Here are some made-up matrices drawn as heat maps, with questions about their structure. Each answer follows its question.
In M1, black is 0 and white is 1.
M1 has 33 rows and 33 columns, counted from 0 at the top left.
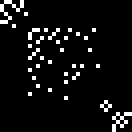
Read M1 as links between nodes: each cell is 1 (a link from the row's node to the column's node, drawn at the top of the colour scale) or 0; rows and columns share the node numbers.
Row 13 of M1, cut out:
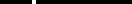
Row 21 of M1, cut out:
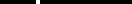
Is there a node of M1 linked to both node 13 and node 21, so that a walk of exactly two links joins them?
no
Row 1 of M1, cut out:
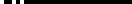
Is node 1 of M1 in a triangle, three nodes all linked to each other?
yes
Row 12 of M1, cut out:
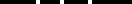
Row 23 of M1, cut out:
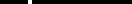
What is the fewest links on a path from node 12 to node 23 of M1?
3
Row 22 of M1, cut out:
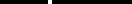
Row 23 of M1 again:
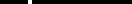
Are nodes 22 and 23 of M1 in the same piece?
yes
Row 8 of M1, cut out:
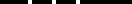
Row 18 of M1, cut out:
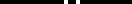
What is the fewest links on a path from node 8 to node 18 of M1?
2
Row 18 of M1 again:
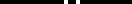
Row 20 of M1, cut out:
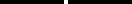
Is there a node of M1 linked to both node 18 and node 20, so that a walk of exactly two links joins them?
yes
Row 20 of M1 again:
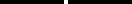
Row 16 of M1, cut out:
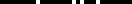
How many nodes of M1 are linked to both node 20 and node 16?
0
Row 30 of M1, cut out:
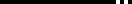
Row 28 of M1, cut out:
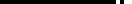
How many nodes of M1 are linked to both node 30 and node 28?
2
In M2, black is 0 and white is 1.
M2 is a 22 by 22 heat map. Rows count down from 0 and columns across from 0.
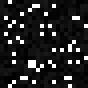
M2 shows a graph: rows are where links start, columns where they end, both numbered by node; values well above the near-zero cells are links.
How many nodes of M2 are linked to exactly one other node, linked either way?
2
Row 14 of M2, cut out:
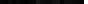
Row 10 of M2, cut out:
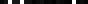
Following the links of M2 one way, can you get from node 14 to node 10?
yes
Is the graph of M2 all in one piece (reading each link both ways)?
yes
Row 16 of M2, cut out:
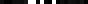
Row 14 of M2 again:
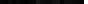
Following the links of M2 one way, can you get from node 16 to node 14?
no
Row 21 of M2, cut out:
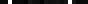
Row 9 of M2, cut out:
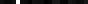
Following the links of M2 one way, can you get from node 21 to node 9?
yes
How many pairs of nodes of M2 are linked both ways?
3
